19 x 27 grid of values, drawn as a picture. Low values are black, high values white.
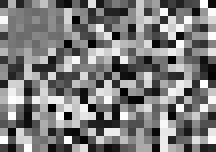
An odd patch, calmer than its surroundings, sits in the top left. The top left is the smoothest part. The texture is fine-grained noise. No regular stripes run through it.
